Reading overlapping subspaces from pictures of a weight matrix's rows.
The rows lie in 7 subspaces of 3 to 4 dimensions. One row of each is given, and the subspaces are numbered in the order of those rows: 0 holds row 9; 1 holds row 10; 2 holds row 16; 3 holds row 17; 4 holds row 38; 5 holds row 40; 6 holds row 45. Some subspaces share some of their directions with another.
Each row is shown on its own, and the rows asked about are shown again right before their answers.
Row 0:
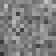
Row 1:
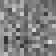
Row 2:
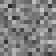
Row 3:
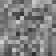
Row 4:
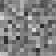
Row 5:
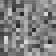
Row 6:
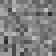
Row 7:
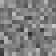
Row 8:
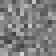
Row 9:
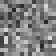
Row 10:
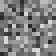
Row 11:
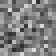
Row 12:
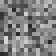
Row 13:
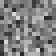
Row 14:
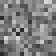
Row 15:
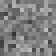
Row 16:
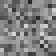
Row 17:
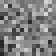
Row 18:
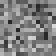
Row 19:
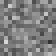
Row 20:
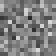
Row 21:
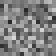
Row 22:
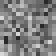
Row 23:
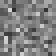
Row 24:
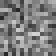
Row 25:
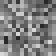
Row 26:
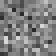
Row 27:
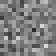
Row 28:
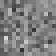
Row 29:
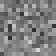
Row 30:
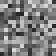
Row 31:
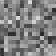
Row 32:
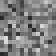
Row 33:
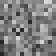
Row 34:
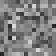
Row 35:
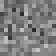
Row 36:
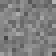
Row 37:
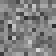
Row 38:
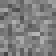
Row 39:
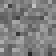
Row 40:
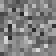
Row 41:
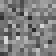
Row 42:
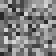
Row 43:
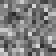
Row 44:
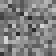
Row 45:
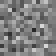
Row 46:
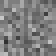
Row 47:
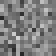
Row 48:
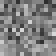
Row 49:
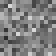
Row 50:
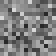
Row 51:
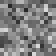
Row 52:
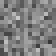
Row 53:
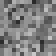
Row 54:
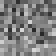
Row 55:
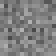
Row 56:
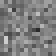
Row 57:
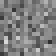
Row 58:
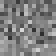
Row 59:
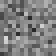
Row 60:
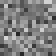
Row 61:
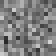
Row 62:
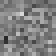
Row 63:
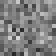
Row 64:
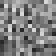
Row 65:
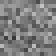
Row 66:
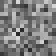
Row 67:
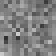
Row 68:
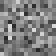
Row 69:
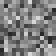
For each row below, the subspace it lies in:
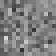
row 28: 4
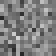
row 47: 6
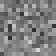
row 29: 5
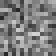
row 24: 4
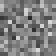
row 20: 1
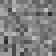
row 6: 6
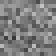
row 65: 1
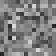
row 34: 5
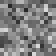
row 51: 0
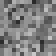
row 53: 0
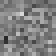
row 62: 0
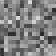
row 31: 2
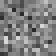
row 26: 2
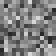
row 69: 2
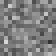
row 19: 0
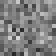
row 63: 5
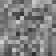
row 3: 0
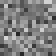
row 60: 1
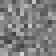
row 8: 6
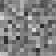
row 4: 1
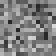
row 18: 1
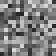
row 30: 2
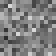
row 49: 0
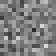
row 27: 6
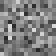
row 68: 5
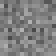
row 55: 1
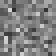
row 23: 6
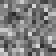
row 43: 0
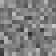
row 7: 4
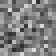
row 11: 6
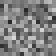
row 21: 1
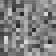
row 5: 4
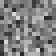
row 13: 0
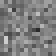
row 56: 6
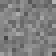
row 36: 2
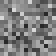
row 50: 2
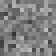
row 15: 3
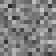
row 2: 0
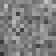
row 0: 5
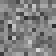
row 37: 5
